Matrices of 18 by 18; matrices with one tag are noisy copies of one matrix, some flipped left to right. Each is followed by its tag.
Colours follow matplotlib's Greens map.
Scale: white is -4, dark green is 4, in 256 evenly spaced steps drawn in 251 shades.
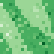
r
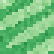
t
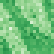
r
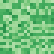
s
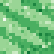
t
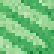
t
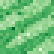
t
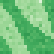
r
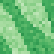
r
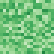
s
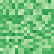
s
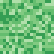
s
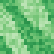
r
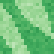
r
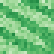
t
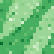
r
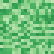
s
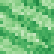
t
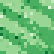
t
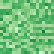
s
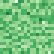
s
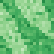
r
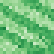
t
